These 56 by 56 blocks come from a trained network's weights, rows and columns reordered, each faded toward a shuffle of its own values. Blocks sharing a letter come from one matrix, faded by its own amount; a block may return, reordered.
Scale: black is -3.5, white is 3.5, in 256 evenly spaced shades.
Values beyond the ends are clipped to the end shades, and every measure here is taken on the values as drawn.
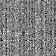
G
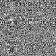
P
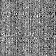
G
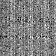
G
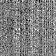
G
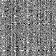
G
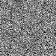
P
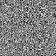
P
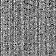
G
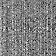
G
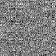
P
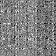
G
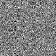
P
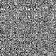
P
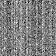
G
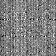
G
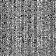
G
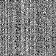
G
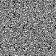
P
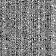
G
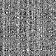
G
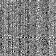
G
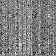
G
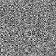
P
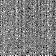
G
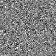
P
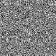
P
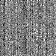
G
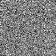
P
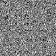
P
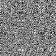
P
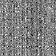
G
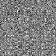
P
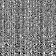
G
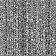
G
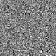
P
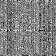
G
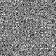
P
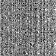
G
